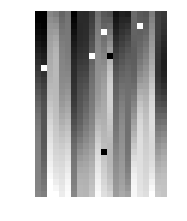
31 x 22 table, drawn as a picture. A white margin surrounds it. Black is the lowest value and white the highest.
Slope: up to the bottom. Grain: streaks running down. Stripes: upright, repeating 3 times. Lone odd cells: 6, 4 higher and 2 lower than their neighbours.
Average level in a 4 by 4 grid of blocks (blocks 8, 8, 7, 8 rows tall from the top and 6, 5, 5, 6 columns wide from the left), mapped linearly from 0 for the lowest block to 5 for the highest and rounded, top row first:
1001
2122
3234
4435
